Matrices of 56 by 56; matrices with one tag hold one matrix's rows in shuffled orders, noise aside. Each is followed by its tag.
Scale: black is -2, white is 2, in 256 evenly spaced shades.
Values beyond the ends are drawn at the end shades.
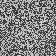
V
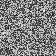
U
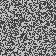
V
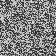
U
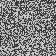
V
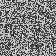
U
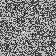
U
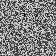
V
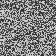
U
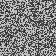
U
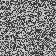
U
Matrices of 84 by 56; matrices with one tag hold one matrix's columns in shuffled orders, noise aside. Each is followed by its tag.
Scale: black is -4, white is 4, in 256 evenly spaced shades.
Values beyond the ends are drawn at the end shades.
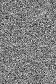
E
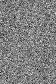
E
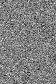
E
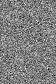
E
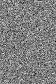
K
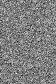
K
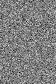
E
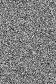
K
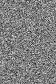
K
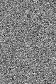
E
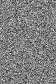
K
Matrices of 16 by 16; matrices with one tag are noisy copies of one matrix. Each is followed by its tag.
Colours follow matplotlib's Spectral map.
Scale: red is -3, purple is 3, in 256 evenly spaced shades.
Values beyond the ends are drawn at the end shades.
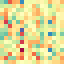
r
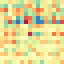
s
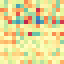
s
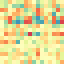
s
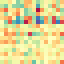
s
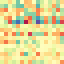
s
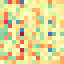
r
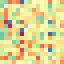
r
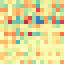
s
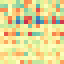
s
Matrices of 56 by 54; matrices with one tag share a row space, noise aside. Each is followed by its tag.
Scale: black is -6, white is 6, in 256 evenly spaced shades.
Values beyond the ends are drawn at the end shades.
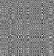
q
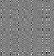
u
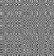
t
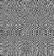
t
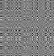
t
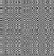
t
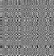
t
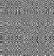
t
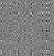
u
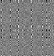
u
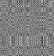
q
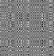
q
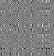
u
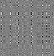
u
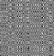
q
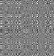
t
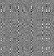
u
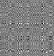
q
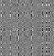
u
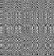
t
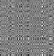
q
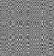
q
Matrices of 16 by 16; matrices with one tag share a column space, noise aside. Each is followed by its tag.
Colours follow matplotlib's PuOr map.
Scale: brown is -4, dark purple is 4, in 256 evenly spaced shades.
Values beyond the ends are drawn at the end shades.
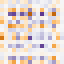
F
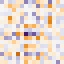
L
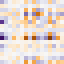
F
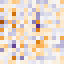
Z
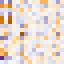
L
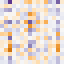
Z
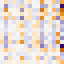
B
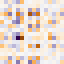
F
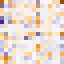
L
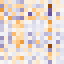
B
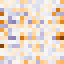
F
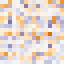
L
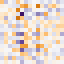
B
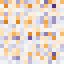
L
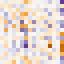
Z
